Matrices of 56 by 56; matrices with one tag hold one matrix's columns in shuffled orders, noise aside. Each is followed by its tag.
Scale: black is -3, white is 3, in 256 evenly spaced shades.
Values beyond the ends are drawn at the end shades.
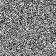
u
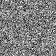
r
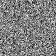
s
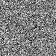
r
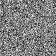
s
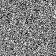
u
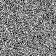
u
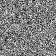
u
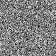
r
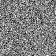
u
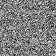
r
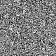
u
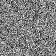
s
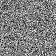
r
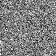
r
